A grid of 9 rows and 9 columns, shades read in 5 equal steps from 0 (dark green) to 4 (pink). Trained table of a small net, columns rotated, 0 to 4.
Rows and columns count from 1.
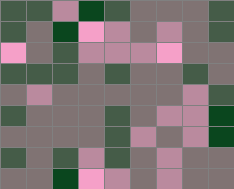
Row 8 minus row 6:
0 0 -1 1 0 0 0 -1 2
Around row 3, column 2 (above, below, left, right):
2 1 4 1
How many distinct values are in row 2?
5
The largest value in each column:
4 3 3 4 3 3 4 3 2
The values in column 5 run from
1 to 3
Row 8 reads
1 2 1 3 1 2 3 2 2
